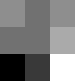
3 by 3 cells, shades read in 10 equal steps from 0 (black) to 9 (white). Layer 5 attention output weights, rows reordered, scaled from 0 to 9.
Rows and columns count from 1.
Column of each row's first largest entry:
1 3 3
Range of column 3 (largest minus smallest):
4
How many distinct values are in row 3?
3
